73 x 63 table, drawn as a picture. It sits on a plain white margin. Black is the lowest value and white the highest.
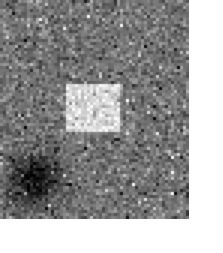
There are no regular stripes. An odd patch, higher than its surroundings, sits in the centre. A single dip lies in the bottom left. The bottom left is the ninth with the lowest average. The ninth with the highest average is the centre.
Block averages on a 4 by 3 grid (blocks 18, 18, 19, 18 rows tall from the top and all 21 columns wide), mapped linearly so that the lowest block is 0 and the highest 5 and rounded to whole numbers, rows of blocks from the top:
3 3 3 / 3 5 3 / 2 5 3 / 0 3 3
